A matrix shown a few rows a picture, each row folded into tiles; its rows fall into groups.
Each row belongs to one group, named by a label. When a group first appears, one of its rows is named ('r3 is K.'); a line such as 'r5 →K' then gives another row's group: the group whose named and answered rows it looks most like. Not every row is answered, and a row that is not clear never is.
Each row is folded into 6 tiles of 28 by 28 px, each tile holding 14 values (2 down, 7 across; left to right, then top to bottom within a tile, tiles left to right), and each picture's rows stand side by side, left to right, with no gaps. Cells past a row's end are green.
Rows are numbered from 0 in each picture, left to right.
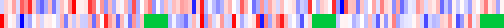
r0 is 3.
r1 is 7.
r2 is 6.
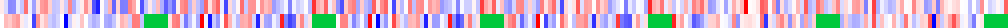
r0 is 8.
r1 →6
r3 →6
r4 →3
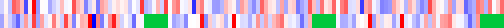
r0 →7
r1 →7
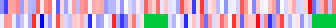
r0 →6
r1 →7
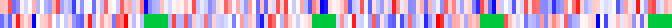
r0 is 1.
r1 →8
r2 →8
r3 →3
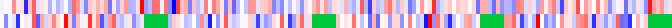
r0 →7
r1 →6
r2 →8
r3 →6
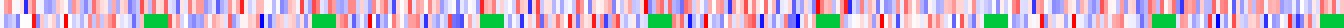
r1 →3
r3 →7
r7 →6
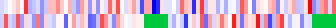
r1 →7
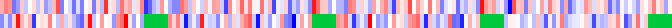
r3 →6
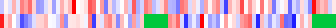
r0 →3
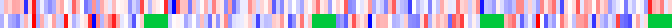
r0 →7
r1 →6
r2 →1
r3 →6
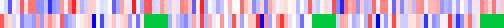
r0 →3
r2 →6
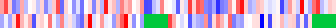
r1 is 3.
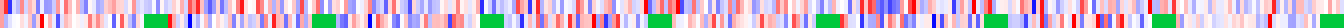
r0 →1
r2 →1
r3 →7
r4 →1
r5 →3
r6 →7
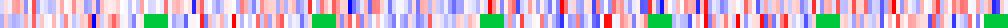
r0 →7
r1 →7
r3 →8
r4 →7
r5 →8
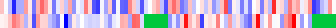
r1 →1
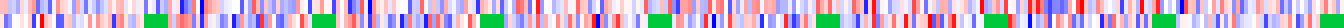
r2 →8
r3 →7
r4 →6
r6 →3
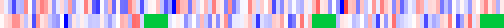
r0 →8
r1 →6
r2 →6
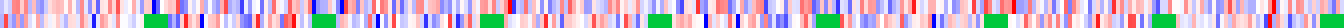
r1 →1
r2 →6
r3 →1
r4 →8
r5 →3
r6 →1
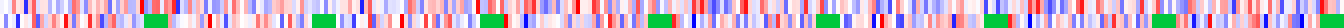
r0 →7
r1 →1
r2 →7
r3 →3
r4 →3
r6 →3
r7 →6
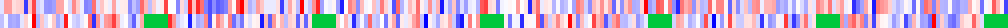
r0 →7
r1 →3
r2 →6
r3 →7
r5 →8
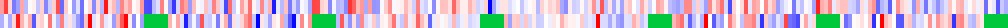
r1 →6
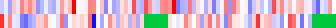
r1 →1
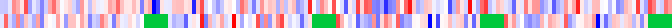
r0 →8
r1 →7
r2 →3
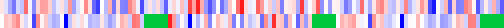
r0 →8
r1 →3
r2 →8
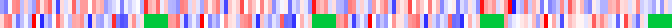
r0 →6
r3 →1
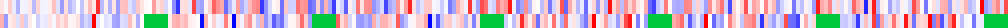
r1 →8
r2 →3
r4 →6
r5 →7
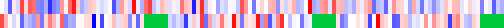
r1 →7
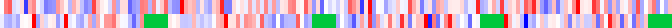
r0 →7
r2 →7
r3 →3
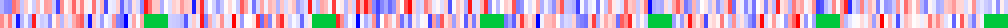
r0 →6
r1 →7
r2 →3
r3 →1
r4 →1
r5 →1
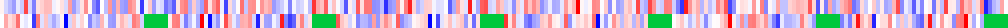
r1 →6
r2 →3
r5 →1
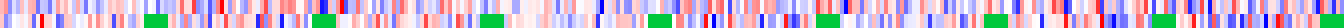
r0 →1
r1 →8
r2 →1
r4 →6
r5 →6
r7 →8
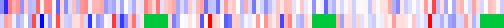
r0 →6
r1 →1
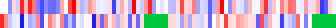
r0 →3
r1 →8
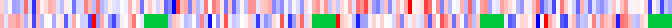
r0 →8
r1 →6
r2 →3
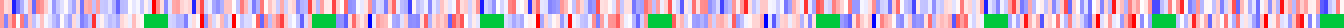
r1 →7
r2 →1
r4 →3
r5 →1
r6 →1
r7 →1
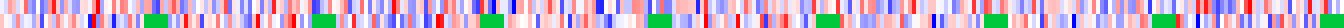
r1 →1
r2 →8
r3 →8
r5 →3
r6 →8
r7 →3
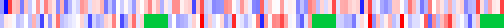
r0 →6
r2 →7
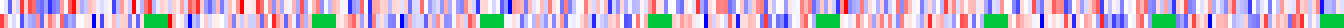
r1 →3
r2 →8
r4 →8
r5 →1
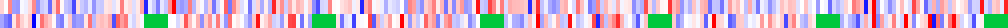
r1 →1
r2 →7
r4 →1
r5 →7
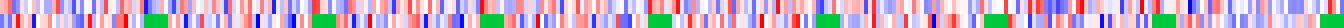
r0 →1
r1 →6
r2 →6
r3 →6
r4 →1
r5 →7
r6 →3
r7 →8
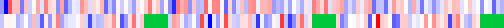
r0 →6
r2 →1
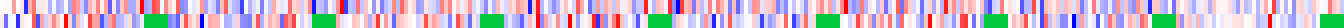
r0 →7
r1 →1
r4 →6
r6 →8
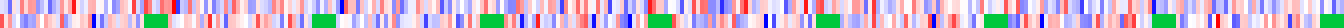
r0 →3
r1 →1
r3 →6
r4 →3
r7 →1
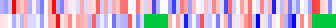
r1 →6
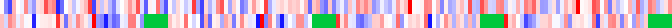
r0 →8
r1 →8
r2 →3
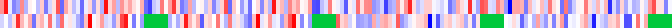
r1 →1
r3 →6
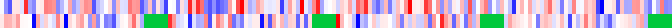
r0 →8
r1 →3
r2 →3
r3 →8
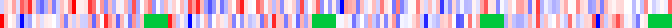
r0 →3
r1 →3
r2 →6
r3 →7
